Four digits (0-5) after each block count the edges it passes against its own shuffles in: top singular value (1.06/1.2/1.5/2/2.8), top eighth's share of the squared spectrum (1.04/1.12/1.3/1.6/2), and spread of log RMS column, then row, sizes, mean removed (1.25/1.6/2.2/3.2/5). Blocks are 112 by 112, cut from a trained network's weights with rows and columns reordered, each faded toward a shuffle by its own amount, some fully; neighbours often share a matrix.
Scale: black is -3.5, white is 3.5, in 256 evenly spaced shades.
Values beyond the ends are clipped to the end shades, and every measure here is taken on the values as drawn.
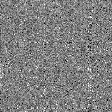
3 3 2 1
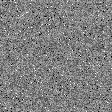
0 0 0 0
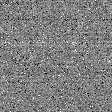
2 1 0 0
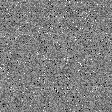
1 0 0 0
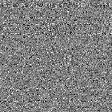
3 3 0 3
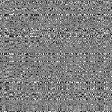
5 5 1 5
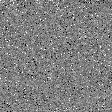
1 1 0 0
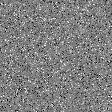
0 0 0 0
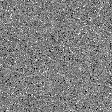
2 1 0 0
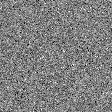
1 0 0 0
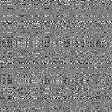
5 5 1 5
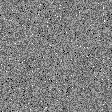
0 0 0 0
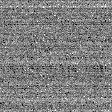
4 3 2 2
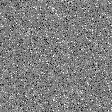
0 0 0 0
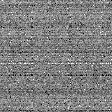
4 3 2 2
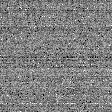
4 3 1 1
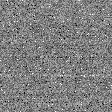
2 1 0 0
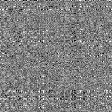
4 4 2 3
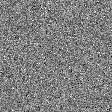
0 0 0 0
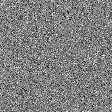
2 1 0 1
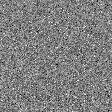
2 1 0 1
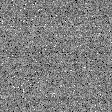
2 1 0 0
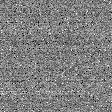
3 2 0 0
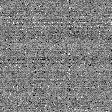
3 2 1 1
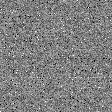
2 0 0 0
